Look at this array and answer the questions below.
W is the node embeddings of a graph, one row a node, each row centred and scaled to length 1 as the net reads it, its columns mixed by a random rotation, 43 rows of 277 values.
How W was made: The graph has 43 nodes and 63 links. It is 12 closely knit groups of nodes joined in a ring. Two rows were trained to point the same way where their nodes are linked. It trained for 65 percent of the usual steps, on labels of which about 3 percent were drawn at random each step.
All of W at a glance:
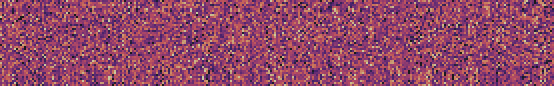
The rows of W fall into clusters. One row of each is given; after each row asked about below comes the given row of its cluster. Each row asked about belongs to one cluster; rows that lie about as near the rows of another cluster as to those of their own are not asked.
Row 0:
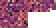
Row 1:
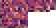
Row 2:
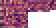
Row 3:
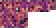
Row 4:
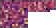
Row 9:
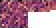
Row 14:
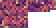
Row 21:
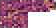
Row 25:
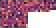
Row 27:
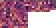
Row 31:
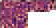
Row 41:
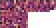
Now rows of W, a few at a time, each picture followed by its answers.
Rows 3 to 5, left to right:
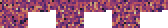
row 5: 4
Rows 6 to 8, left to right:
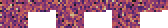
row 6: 3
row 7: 1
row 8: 27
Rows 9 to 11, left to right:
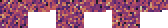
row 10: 41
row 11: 4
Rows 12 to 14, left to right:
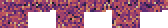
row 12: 0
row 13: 31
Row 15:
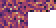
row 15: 1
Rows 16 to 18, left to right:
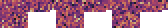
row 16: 31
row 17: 14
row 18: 1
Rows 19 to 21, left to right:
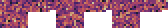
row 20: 1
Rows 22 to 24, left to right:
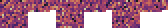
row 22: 9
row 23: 2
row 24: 41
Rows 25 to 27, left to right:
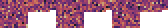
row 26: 21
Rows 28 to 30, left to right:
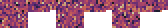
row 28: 14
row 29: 9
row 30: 3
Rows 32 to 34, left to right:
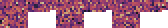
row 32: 14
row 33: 2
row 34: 21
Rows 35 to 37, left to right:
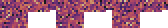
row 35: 25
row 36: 25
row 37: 0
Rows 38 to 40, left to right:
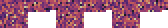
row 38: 4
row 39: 0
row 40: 25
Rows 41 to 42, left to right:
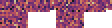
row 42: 0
